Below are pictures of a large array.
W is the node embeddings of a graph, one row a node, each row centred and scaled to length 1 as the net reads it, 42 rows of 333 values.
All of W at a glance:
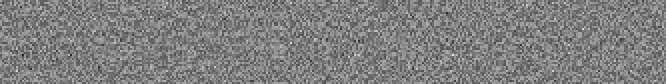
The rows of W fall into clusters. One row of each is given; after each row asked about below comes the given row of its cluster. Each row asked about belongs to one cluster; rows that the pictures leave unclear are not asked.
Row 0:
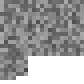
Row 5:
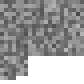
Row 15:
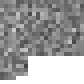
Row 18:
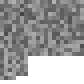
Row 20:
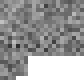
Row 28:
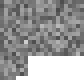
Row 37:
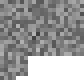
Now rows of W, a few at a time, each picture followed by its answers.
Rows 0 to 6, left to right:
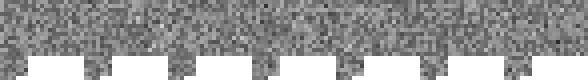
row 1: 5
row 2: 0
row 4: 15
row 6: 28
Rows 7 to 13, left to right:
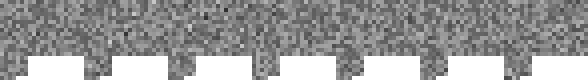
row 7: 37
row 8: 28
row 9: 15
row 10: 18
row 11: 0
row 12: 0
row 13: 20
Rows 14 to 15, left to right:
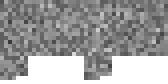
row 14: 28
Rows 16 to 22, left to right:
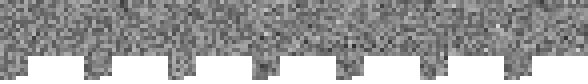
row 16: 37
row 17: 37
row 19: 20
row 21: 5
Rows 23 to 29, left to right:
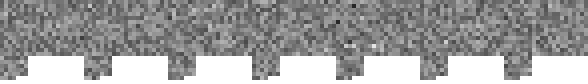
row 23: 28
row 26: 18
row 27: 20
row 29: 5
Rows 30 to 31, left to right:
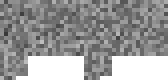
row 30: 18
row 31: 37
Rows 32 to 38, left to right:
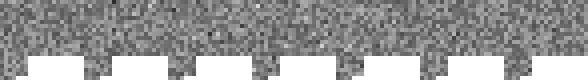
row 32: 18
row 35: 5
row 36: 15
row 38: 0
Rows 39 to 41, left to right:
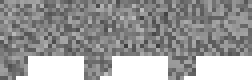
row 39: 20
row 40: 15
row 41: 28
